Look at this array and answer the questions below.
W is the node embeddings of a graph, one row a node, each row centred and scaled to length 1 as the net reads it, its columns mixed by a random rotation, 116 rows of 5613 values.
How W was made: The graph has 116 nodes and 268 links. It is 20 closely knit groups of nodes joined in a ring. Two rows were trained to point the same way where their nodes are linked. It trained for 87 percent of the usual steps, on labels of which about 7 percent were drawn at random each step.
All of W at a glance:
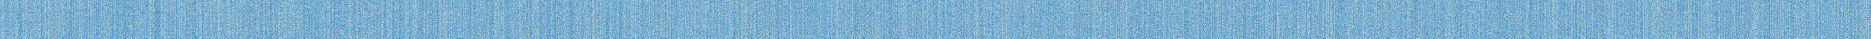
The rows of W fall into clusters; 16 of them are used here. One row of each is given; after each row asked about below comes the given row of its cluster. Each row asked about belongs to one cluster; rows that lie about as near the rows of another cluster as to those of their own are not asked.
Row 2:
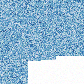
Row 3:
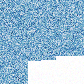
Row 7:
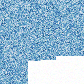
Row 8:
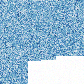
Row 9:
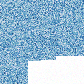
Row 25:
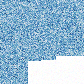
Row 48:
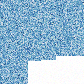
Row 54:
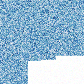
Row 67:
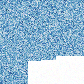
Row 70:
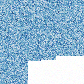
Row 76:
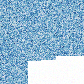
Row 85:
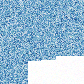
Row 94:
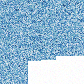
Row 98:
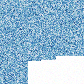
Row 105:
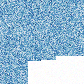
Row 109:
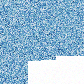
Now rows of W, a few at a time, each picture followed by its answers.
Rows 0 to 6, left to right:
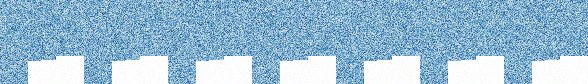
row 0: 25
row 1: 85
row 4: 25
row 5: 109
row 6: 109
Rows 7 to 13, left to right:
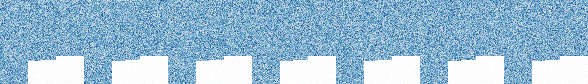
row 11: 76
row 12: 105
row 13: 7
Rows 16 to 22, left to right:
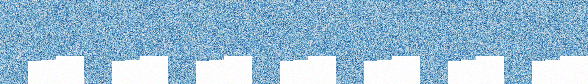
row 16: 8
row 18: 25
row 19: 3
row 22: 70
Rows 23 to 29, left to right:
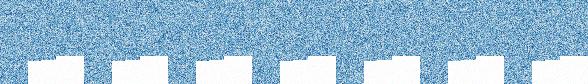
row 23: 25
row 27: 48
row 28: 109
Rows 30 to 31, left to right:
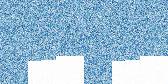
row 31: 48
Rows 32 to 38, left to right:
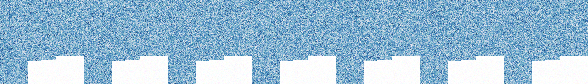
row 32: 76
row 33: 85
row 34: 48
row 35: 67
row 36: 3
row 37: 3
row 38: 94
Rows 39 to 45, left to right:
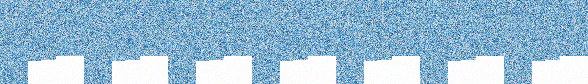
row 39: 98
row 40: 67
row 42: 54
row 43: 2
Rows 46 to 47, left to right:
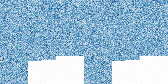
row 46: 54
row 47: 105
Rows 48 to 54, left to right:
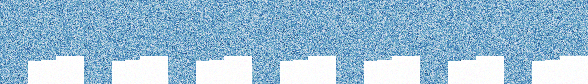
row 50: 70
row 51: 25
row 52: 76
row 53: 105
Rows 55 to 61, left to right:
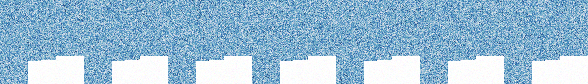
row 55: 94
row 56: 109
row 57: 105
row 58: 25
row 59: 98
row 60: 109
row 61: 70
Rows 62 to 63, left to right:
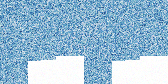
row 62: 76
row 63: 85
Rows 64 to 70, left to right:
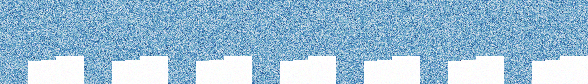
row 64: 3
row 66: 54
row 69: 98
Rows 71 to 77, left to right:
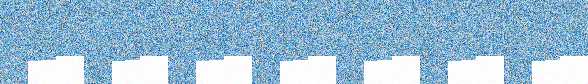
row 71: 94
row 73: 9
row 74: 85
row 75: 3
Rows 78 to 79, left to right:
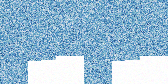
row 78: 76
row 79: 2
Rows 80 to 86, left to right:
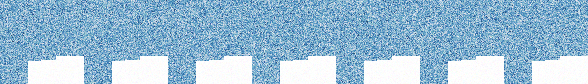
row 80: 48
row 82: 67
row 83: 94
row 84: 70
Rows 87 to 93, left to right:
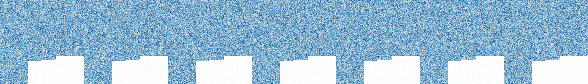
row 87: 8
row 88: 8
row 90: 2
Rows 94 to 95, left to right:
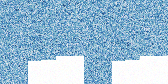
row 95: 85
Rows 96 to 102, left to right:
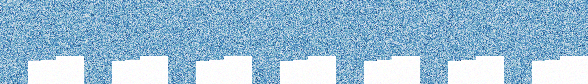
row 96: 9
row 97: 2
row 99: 98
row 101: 105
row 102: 9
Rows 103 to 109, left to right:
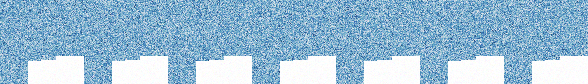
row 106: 85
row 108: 8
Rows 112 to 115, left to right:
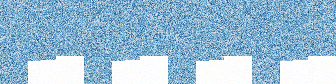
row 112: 109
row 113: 76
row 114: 3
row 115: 94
